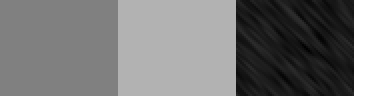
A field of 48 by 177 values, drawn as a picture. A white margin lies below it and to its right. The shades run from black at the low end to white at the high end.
The table splits into one row of 3 panels. Panel 1,1: middling, flat. Panel 1,2: high, flat. Panel 1,3: very low, slanting down to the right, faint in contrast.
